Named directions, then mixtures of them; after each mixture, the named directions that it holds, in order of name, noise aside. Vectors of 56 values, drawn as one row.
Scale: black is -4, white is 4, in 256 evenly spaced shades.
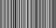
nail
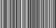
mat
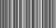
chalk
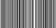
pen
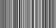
chalk, nail, pen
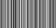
nail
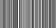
chalk, nail, pen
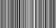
nail, pen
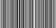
pen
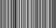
nail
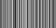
chalk, nail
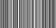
chalk, nail, pen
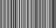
nail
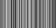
nail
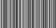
chalk, mat, pen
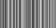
chalk, mat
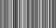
chalk, mat, nail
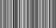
chalk, mat, nail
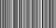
chalk, nail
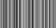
chalk, mat, pen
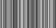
chalk, mat, nail
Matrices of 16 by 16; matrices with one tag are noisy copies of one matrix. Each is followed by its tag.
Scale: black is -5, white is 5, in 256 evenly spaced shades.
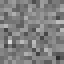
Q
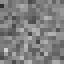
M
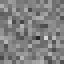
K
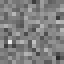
Q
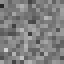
M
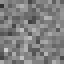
M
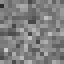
M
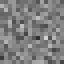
K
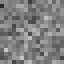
M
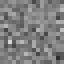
Q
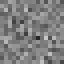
K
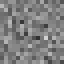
K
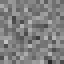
K
